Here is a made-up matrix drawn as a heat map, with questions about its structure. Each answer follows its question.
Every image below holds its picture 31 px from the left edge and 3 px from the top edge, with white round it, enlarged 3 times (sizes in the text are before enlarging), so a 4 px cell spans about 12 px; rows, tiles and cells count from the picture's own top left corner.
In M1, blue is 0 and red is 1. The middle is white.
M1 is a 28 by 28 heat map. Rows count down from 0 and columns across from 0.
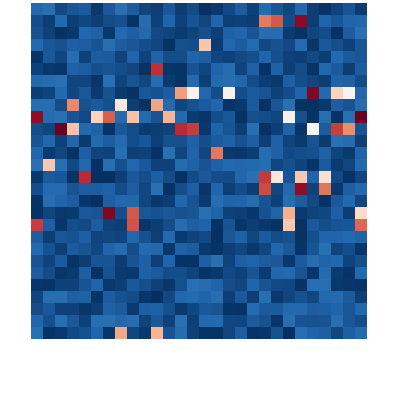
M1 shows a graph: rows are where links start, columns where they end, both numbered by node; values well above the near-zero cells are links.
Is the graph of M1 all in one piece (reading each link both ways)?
yes
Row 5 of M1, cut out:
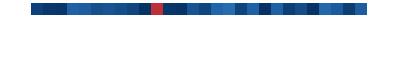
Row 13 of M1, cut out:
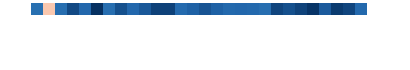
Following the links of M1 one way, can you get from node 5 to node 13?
yes
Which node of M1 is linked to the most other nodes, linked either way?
node 10
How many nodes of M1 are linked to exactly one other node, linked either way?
4
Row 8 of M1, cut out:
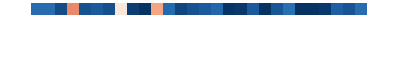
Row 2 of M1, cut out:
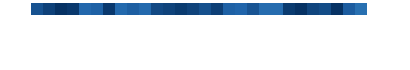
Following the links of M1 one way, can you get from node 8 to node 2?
yes
